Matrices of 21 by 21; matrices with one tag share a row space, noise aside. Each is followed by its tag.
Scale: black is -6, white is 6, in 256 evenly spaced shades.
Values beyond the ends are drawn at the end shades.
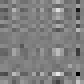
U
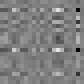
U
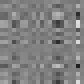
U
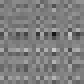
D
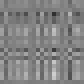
D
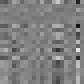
U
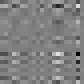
U
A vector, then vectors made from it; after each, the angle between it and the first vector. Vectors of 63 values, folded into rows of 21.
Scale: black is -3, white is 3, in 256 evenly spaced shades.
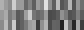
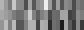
nearly parallel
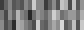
nearly opposite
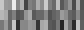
nearly parallel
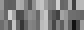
partly aligned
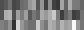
partly opposed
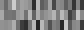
partly aligned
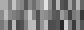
nearly parallel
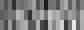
nearly opposite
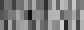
nearly opposite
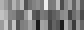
nearly parallel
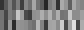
nearly opposite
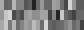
partly aligned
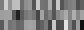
partly aligned
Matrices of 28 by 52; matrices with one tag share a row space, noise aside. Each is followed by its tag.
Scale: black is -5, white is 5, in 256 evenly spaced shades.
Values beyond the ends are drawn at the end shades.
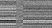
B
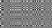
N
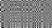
N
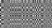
N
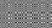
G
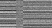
B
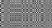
N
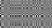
N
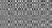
G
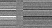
B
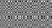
G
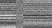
B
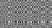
G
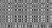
G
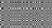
N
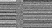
B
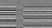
B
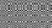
G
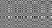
G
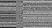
B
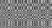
G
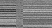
B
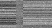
B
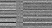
B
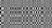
N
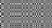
N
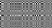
N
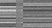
B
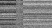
B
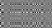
N
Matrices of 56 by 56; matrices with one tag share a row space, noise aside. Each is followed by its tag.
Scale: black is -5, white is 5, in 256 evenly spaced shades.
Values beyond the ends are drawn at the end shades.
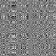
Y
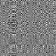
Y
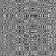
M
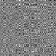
M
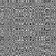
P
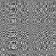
Y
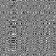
Y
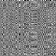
M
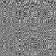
M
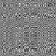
M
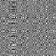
Y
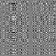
Y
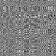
M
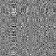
Y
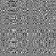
Y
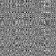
P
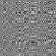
M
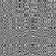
M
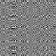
Y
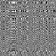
Y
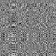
Y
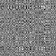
P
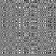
M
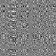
Y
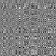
M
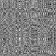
M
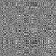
M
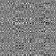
P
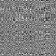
P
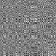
M
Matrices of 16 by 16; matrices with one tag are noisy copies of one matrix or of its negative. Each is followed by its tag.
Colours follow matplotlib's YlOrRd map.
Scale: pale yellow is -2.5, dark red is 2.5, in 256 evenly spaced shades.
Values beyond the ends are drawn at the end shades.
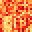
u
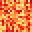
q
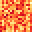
q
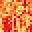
u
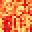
u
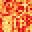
u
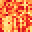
u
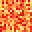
q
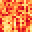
u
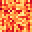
q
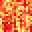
u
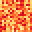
q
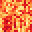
u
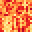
u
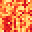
u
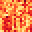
u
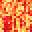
u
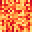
q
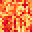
u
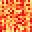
q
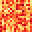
q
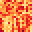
u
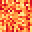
q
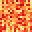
q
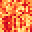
u
